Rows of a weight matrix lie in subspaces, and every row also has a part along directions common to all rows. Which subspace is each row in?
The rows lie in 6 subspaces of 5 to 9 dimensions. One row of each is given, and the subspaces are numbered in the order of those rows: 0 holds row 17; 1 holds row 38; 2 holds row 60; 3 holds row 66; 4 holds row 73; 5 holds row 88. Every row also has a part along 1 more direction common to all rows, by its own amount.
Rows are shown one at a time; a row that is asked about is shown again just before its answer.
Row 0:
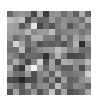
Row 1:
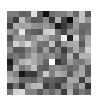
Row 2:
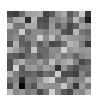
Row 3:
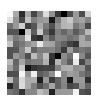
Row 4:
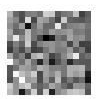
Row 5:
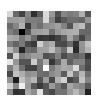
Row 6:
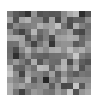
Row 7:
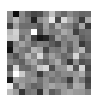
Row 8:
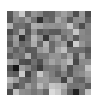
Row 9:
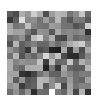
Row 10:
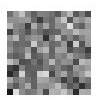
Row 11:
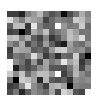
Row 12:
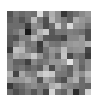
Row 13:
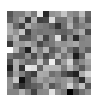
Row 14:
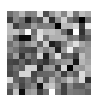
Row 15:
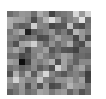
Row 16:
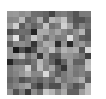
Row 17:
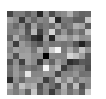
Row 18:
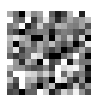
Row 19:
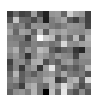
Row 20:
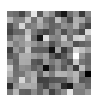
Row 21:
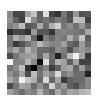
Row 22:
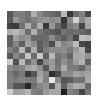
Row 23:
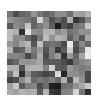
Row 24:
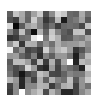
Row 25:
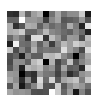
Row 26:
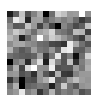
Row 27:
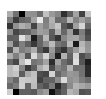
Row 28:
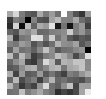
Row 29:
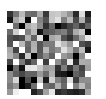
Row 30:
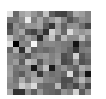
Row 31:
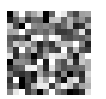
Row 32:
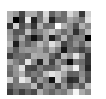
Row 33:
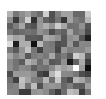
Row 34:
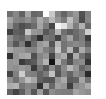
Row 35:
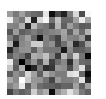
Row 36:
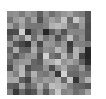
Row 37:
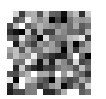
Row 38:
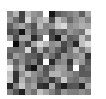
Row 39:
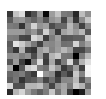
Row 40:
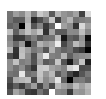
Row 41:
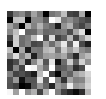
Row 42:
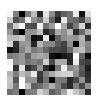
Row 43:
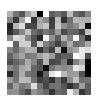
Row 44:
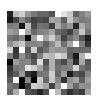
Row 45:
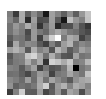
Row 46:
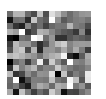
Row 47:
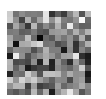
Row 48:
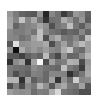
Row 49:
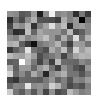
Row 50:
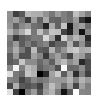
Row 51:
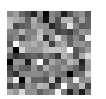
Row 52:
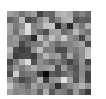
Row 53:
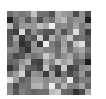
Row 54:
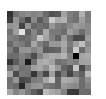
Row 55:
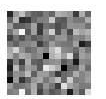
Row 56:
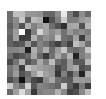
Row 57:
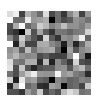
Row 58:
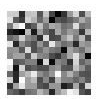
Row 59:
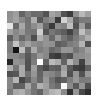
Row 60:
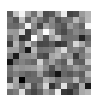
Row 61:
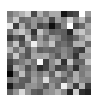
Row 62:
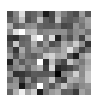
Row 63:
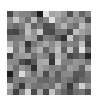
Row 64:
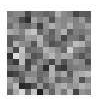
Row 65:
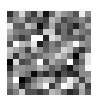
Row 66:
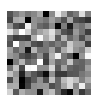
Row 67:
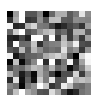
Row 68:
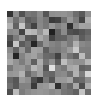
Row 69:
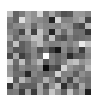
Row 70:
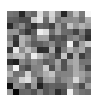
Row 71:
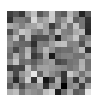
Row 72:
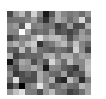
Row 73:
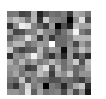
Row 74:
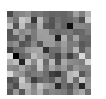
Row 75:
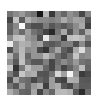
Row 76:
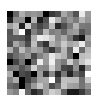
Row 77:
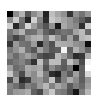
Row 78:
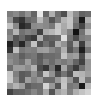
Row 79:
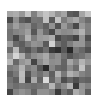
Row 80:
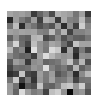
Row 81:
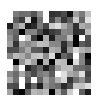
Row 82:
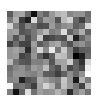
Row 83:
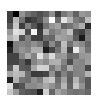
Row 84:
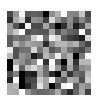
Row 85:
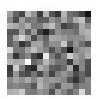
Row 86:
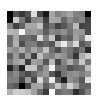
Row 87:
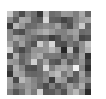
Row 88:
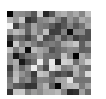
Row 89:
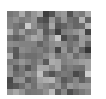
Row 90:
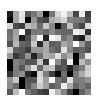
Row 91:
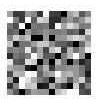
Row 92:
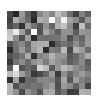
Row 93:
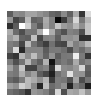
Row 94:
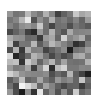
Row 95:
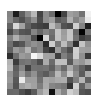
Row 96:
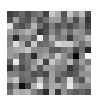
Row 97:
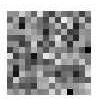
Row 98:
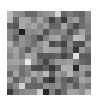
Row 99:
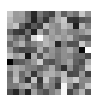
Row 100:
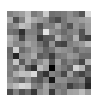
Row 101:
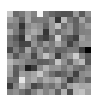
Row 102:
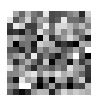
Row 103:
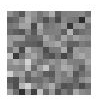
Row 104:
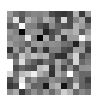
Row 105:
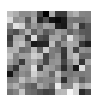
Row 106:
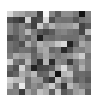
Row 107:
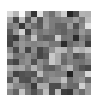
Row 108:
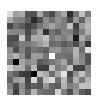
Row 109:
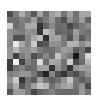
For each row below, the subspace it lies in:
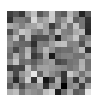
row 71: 2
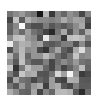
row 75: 4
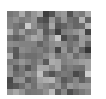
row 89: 4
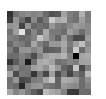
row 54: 1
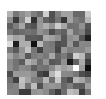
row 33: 4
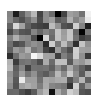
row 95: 1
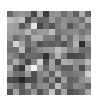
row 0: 3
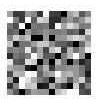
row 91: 0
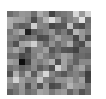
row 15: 5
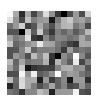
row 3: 0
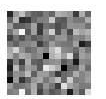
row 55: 0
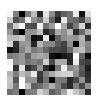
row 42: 0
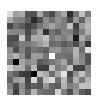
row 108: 2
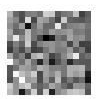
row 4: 1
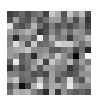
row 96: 2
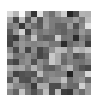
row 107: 2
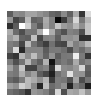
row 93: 2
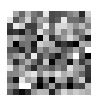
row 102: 2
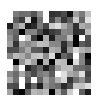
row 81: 2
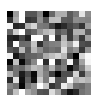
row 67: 5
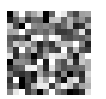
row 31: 4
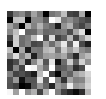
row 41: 2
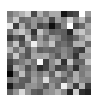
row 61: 0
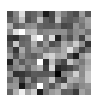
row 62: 5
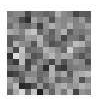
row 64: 5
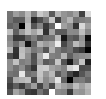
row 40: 4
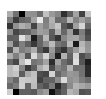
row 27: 3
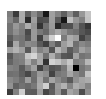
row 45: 1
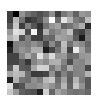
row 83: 1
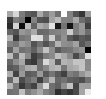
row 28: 0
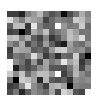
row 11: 3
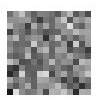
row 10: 3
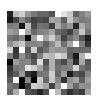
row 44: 4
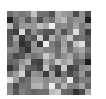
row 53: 3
